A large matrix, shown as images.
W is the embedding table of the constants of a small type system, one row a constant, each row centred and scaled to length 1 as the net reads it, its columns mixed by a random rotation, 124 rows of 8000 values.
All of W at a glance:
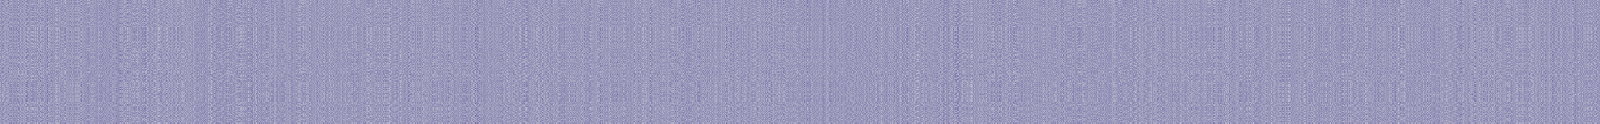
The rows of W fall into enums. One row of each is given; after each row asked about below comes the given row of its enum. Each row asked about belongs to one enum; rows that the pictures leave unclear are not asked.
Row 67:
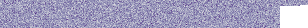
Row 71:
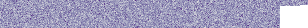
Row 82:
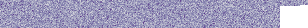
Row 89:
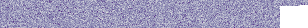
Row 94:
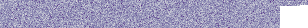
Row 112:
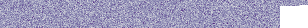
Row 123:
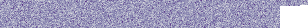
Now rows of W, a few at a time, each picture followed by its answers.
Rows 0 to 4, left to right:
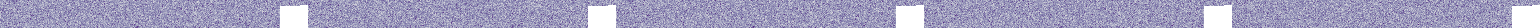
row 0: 71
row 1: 82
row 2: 71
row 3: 71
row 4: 67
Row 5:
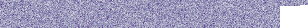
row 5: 82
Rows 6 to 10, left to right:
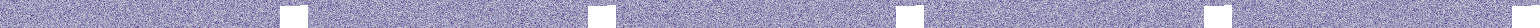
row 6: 71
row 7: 112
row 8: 89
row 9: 123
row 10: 112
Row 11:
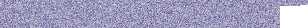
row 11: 67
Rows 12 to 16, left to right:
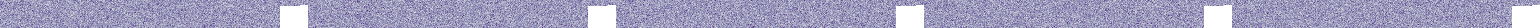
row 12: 82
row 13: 89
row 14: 71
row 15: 112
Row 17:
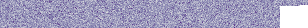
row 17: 89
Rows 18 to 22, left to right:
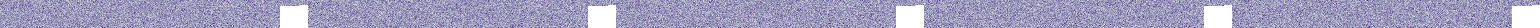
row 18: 112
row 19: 82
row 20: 112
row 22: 71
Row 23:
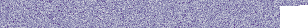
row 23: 89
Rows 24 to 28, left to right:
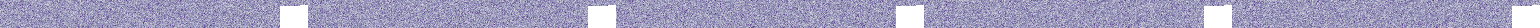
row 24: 82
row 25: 67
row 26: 71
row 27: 123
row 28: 123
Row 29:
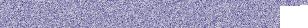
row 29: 123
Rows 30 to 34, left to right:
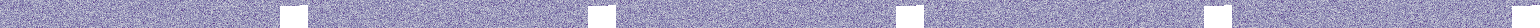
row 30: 112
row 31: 67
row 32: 67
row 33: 123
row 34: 89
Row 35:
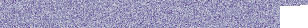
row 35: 67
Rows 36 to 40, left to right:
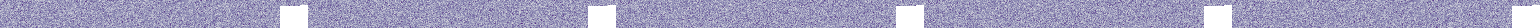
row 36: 123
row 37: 112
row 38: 67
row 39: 67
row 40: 123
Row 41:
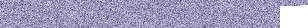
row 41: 82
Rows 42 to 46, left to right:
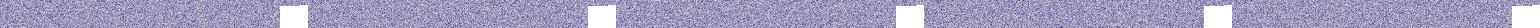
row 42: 89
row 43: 67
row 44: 123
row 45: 71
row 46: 67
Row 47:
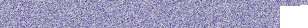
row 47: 123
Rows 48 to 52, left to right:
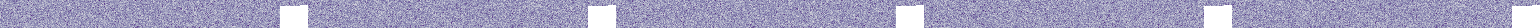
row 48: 71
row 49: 82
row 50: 71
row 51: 89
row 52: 82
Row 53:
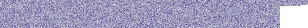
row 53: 67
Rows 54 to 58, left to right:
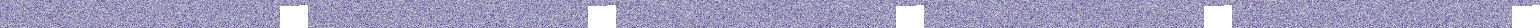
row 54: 89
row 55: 89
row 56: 82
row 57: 82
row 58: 123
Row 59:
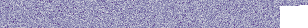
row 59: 89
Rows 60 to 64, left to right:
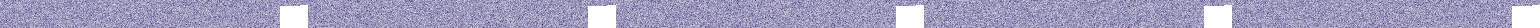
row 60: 67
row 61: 89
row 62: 94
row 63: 123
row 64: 67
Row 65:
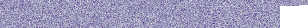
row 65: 112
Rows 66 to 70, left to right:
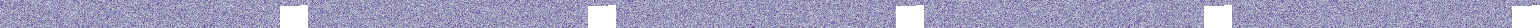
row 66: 82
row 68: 71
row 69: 123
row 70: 89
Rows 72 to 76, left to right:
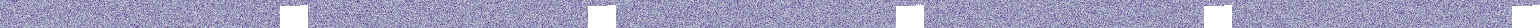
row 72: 71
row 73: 89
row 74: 94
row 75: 67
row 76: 67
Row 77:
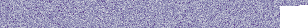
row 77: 89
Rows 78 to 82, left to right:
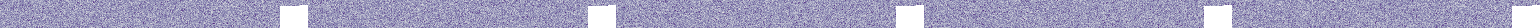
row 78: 112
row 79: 67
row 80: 89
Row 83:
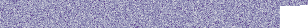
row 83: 71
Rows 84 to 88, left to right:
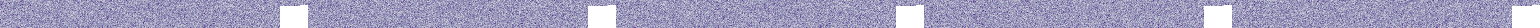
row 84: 82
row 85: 112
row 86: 82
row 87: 89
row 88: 123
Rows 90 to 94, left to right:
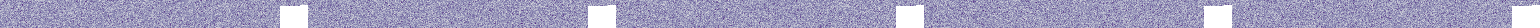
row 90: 123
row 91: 112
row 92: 82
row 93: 89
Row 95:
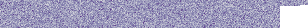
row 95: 82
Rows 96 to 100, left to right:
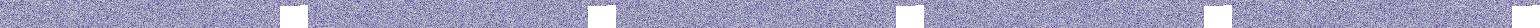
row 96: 82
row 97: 89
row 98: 112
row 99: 112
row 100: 82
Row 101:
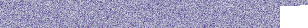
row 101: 82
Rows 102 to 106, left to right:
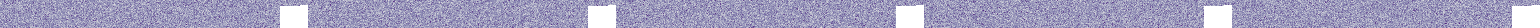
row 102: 67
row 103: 123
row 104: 71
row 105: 89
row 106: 112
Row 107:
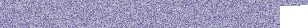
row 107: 67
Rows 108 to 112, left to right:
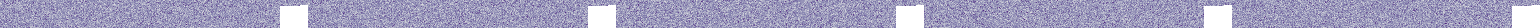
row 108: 67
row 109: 67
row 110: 123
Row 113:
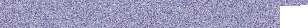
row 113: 67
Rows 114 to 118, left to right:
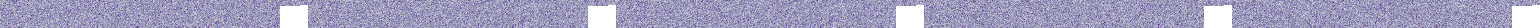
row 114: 71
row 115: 123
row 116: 123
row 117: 89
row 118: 82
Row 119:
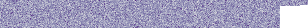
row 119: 71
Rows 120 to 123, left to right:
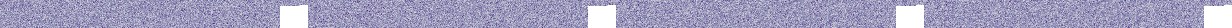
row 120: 112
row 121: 89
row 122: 123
